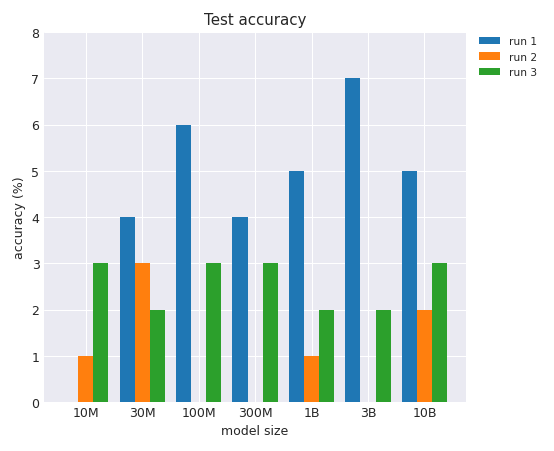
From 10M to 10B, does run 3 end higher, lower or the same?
the same
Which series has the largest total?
run 1
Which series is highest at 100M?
run 1
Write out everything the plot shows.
Title: Test accuracy
x-axis: model size, ticks 10M 30M 100M 300M 1B 3B 10B
y-axis: accuracy (%), ticks 0 1 2 3 4 5 6 7 8
Legend: run 1, run 2, run 3
Values:
run 1: 0 4 6 4 5 7 5
run 2: 1 3 0 0 1 0 2
run 3: 3 2 3 3 2 2 3
